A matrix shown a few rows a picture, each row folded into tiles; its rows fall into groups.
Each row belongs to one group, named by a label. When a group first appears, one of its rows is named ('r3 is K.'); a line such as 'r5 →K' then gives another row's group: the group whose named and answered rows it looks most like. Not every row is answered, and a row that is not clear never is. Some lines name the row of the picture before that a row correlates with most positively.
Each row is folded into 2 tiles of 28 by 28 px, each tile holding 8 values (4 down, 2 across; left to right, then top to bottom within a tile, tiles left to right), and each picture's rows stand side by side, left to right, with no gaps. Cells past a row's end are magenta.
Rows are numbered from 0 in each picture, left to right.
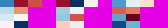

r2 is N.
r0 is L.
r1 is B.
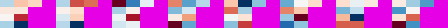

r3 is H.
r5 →N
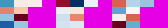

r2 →H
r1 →B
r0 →N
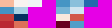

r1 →H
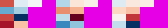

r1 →N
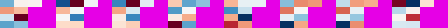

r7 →B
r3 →H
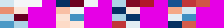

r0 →N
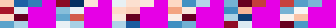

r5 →H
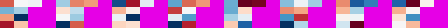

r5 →N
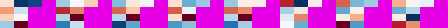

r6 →H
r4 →N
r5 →B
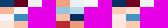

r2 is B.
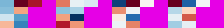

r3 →B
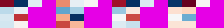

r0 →B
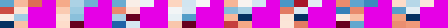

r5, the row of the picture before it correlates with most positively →3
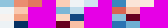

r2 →N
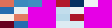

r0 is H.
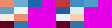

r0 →H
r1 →H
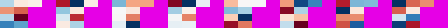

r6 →H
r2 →L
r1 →B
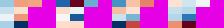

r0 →L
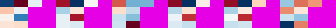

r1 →B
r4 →B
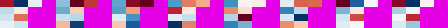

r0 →B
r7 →B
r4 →N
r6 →B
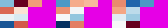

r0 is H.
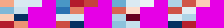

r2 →N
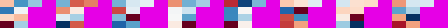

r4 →H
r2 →N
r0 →H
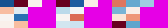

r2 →H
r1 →B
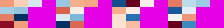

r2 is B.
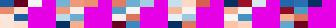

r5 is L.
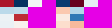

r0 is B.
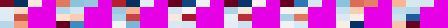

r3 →B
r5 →B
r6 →L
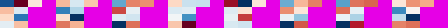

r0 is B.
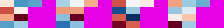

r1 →N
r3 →H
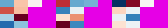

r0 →N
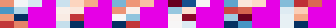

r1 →L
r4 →N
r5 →L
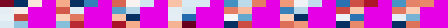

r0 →B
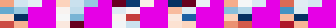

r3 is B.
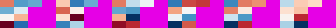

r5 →L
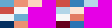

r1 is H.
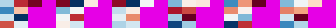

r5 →N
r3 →N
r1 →B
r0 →L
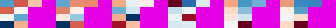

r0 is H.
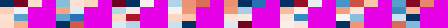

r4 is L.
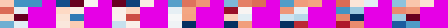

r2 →B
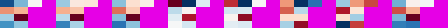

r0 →N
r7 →N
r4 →B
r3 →B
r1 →N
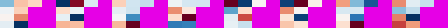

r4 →B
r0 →L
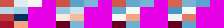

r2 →H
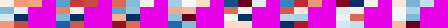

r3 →N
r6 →B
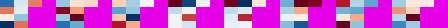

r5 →L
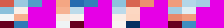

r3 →H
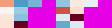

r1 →N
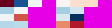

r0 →B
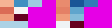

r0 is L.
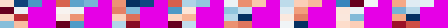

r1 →H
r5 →L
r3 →H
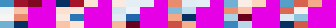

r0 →L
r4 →N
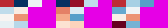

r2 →H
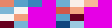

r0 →H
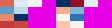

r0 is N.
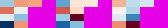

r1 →N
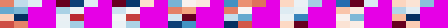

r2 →B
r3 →N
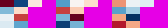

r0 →B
